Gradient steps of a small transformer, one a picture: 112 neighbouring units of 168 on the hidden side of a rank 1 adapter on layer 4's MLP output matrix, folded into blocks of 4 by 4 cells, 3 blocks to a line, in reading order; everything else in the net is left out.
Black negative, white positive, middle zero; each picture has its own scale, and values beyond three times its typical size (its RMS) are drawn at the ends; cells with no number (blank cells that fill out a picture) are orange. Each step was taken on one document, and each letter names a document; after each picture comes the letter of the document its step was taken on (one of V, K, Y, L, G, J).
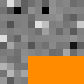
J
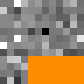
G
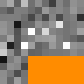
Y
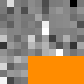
J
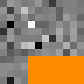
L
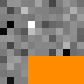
L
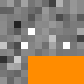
Y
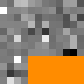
G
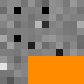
J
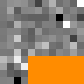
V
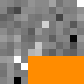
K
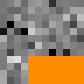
L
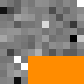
K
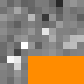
Y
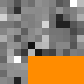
K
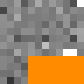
G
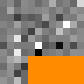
K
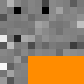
J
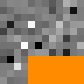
L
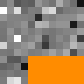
G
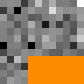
G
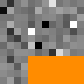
L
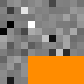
L
